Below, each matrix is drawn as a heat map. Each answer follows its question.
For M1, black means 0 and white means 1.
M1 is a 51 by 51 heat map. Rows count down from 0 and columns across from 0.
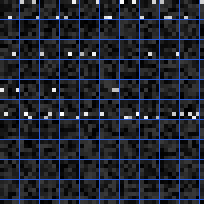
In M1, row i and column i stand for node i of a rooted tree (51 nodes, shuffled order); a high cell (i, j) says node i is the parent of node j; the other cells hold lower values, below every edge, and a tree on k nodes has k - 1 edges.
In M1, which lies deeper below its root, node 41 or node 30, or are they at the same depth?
the same depth
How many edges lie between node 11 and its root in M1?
2
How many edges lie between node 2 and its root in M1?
2
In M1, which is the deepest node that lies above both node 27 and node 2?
4
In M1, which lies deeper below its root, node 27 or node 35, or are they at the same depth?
the same depth
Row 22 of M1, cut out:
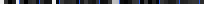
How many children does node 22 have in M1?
5
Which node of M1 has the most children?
28
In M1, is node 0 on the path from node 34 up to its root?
no
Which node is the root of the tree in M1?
22
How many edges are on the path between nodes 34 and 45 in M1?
2
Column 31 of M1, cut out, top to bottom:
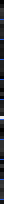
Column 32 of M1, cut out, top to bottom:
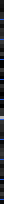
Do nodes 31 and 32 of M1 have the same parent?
yes
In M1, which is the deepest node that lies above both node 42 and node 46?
4
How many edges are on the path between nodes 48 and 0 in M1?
3
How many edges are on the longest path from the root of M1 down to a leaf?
2
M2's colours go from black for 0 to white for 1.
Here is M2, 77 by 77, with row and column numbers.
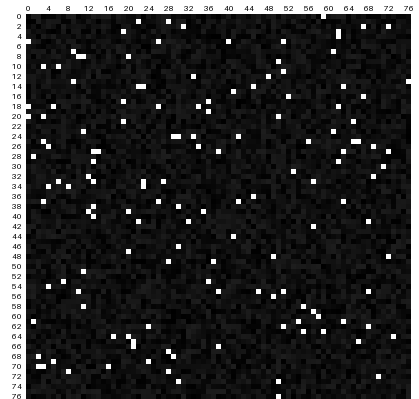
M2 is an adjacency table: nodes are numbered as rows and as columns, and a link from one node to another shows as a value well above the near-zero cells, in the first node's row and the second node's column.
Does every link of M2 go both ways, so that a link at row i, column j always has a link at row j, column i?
no
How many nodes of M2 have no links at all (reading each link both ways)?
3
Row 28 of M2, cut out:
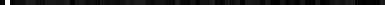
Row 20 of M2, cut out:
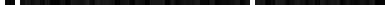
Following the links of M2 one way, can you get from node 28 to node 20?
no
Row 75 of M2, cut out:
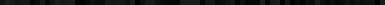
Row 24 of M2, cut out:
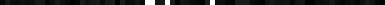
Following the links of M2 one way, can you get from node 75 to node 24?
no
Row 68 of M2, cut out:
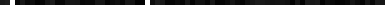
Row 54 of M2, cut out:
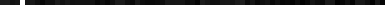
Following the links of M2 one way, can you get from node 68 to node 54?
yes
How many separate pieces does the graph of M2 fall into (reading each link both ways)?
4
